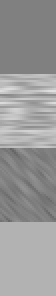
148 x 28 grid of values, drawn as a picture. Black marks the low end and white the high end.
The table splits into 4 rows of 1 panel. Panel 1,1: middling, flat. Panel 2,1: high, streaked across. Panel 3,1: middling, slanting down to the right, faint in contrast. Panel 4,1: high, flat.
